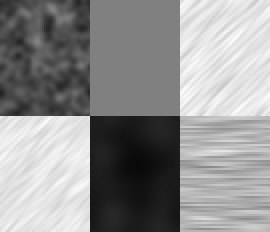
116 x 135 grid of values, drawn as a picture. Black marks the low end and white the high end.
The table splits into 2 rows of 3 panels. Panel 1,1: low, blotchy. Panel 1,2: middling, flat. Panel 1,3: very high, slanting up to the right, faint in contrast. Panel 2,1: very high, slanting up to the right, faint in contrast. Panel 2,2: very low, smooth, faint in contrast. Panel 2,3: high, streaked across.
